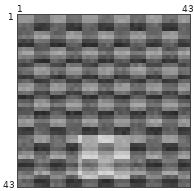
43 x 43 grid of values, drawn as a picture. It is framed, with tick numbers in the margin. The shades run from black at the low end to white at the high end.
Slope: none. Ninth with the highest average: bottom middle. Average level on the scale: 40%. Odd patch: higher, in the bottom middle. Stripes: horizontal, repeating 10 times.
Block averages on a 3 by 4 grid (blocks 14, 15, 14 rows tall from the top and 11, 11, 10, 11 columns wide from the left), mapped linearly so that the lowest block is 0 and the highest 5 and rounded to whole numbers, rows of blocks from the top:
1 1 1 1
0 0 0 0
0 5 5 0
